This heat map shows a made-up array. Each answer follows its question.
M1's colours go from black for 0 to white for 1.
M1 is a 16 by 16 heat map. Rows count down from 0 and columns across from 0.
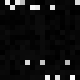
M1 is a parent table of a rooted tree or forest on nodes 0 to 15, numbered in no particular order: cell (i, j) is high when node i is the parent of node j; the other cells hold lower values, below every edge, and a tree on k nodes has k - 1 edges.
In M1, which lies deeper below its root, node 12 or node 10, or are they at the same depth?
node 10
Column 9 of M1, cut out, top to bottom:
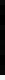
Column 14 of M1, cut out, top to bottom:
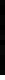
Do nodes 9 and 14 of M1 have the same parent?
yes
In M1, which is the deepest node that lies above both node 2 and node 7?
1
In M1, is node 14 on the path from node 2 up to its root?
no
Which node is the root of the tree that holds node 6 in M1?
0
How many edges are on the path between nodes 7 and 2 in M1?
2
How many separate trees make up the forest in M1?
2
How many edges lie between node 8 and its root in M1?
1
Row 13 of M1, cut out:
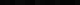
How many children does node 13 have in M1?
0
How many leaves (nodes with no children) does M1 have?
12
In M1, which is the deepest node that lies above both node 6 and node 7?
1
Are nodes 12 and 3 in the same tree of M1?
no
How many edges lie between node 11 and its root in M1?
2
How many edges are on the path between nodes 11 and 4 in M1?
3
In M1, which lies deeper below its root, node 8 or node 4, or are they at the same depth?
the same depth
